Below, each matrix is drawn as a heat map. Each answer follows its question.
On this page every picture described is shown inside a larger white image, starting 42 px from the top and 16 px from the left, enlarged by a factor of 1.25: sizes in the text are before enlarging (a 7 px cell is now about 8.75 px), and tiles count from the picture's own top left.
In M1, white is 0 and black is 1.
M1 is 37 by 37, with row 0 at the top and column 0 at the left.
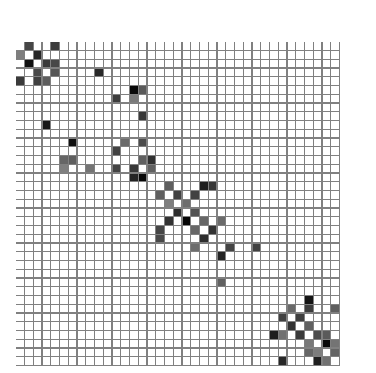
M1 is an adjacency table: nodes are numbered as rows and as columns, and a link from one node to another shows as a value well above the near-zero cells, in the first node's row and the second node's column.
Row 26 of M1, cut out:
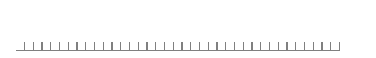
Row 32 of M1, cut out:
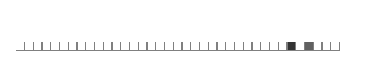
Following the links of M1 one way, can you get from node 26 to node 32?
no
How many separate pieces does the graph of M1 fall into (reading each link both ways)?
9
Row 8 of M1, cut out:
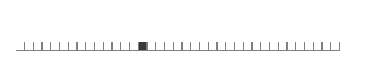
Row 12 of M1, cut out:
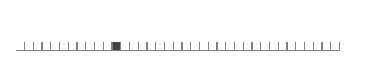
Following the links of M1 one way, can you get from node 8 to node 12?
yes
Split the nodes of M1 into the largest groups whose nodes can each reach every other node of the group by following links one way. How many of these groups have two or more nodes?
4
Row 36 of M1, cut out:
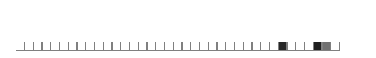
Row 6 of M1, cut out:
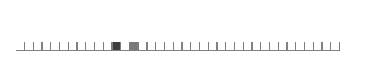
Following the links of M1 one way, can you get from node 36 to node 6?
no
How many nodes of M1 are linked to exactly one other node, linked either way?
6
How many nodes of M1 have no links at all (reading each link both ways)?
5
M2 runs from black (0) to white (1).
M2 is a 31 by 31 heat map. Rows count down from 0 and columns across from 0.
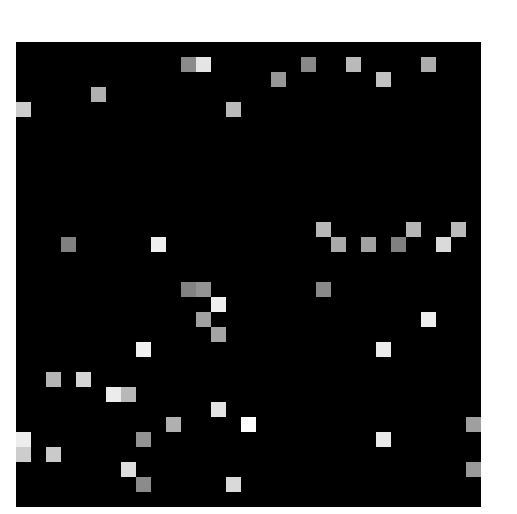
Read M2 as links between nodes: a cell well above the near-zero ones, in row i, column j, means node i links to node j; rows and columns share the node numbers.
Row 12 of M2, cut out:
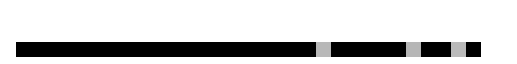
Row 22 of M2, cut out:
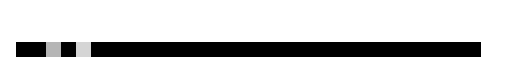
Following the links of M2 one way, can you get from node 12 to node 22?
no
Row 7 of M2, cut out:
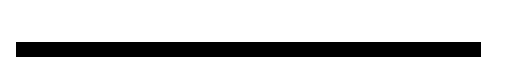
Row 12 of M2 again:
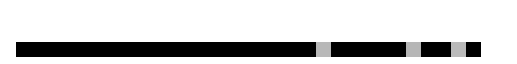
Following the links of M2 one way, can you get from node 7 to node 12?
no
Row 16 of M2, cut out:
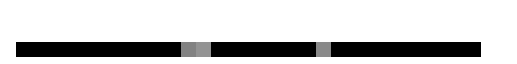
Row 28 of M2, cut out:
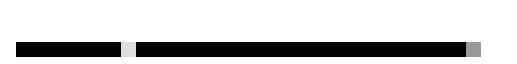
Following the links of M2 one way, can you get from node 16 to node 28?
yes
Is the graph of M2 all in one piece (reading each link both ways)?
yes
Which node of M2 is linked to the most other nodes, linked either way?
node 13
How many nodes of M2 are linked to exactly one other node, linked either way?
6
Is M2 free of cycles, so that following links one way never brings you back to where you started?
yes
